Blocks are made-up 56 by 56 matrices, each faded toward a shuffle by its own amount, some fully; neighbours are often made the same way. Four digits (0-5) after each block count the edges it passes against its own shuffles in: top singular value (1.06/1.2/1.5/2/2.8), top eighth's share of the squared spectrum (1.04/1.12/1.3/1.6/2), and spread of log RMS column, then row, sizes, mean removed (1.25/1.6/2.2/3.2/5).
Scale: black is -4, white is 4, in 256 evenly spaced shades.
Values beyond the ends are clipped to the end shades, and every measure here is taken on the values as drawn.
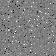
1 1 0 0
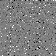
3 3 1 1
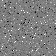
0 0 0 0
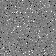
0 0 0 0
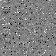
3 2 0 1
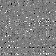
3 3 1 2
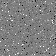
1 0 0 0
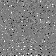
3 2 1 1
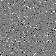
2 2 0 1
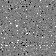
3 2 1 1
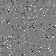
1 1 0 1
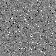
2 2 0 1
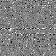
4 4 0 2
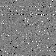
2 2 0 1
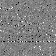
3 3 0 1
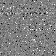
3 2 0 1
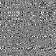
3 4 1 3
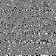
3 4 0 3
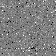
2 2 0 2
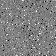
0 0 0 0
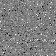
1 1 0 0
